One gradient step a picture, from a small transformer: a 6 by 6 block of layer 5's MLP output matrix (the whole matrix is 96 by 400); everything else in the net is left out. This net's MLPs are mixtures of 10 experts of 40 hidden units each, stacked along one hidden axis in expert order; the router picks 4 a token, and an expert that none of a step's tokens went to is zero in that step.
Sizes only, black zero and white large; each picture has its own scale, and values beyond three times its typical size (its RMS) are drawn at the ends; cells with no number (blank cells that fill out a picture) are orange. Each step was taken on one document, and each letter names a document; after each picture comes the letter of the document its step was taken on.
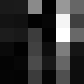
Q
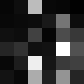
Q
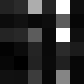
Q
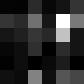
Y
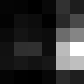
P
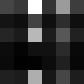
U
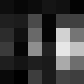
Y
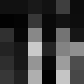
Y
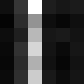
U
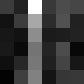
U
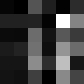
Q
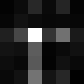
U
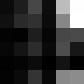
P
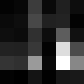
Q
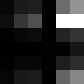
P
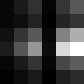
P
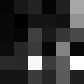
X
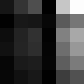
P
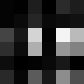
Y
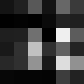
Q
